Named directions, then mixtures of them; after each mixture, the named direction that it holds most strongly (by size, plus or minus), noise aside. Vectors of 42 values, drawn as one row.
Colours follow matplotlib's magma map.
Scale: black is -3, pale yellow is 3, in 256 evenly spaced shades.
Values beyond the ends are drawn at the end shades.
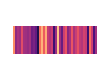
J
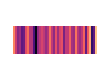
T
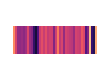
T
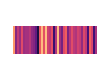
J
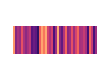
J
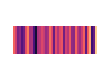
T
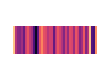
T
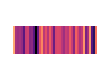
T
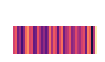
T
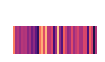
J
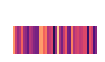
J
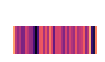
T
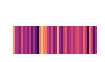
J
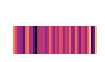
T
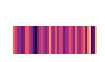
T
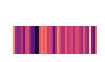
J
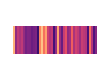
J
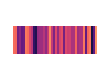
T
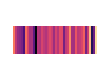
T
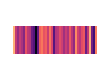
T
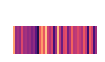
J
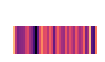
T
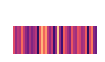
J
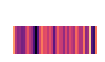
T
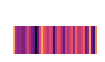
T
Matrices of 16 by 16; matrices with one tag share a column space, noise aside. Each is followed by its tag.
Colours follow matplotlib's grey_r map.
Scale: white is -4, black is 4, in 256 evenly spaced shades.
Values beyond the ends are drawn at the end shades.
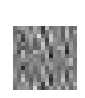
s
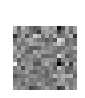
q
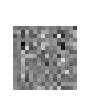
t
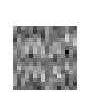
s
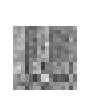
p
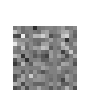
t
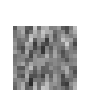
s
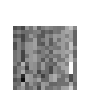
p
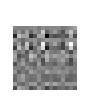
t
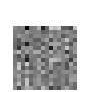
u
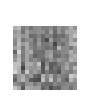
p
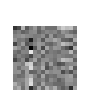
u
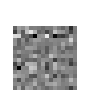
q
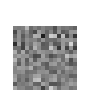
t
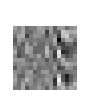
s
